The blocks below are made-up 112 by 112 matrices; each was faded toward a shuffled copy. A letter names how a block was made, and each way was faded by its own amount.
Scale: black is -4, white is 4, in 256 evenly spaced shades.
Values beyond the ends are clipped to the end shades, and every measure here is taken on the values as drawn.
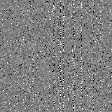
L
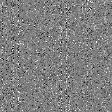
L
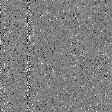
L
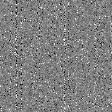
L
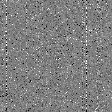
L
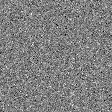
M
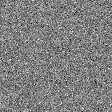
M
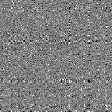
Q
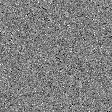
M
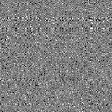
Q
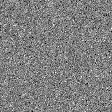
M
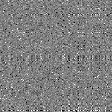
Q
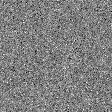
M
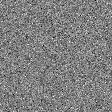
M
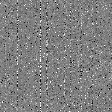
L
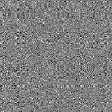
Q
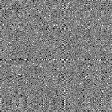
Q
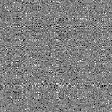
Q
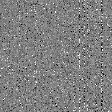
L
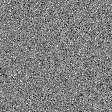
M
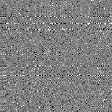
Q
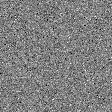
M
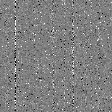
L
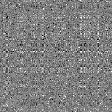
Q
